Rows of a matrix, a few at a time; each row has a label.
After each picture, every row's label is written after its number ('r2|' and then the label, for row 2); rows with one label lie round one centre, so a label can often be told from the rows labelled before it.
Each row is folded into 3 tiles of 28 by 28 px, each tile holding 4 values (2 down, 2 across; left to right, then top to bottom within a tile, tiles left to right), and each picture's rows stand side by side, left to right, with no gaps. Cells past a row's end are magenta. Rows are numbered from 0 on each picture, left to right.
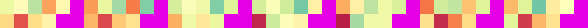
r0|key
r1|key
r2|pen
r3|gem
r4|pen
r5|key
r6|key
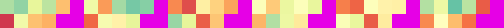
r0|gem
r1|pen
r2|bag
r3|pen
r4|bag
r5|gem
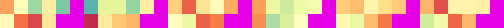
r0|key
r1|gem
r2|bag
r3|pen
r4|bag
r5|bag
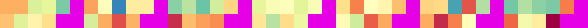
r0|pen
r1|key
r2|gem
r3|pen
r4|bag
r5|key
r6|gem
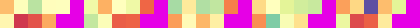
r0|key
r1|bag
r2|gem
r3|pen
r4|key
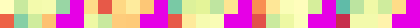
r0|pen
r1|bag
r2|gem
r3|pen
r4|gem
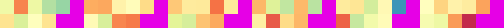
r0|pen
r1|bag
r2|bag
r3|key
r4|pen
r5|bag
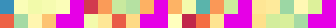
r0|gem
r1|bag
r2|key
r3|pen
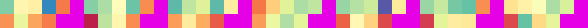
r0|gem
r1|gem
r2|gem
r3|pen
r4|gem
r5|gem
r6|pen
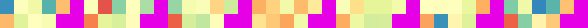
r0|gem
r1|pen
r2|pen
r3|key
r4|pen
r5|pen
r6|gem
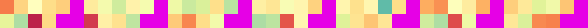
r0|bag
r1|pen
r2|key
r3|bag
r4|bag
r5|bag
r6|bag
